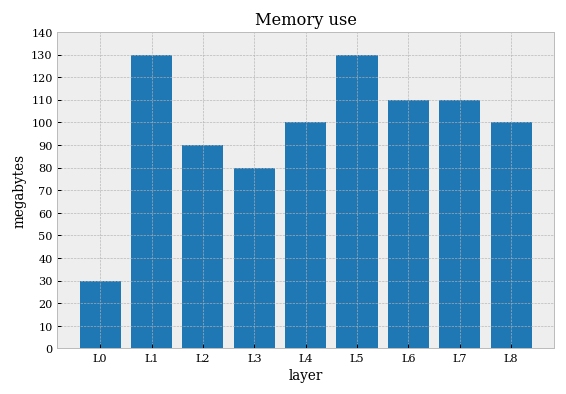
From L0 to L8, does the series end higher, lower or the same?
higher
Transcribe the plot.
Title: Memory use
x-axis: layer, ticks L0 L1 L2 L3 L4 L5 L6 L7 L8
y-axis: megabytes, ticks 0 10 20 30 40 50 60 70 80 90 100 110 120 130 140
Values:
30 130 90 80 100 130 110 110 100
